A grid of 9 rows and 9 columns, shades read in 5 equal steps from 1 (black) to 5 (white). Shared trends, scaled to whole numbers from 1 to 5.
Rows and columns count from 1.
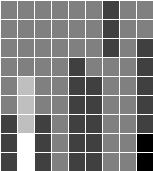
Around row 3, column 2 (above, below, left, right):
3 3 3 3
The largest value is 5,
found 2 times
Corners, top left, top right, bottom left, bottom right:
3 3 2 1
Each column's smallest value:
2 3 2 3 2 2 2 3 1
